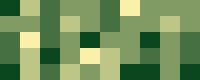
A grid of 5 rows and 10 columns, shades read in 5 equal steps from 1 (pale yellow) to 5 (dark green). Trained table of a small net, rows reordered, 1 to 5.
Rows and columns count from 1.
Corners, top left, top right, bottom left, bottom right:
5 3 5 5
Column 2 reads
2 3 1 2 2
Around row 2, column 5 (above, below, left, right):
3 5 2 4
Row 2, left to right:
3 3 4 2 3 4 3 3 2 3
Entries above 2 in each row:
8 8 9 7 7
